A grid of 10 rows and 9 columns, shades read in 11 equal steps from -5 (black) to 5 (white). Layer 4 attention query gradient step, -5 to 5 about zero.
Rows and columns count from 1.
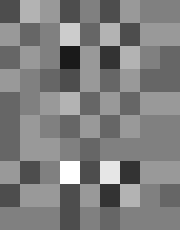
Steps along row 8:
down up up down up down up same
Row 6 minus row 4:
-2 1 1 1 0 0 0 1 1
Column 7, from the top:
1 -2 2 1 -1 1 0 -3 2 0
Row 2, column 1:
1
